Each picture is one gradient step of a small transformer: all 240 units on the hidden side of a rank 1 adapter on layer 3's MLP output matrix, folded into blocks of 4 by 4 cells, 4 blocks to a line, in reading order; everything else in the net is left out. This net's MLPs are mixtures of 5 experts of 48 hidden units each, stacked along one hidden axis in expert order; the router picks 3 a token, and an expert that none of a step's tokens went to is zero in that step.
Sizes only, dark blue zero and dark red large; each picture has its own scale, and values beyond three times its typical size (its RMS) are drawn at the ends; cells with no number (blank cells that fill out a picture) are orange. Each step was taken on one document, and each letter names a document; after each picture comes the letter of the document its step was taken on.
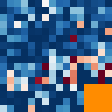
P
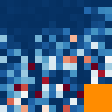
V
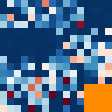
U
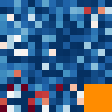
P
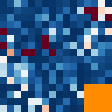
P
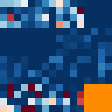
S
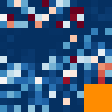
U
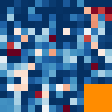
V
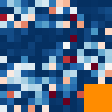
U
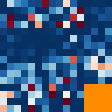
U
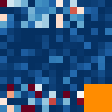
S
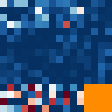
S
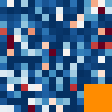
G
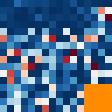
V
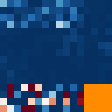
S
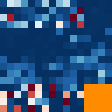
U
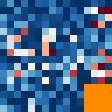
P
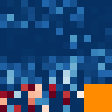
U
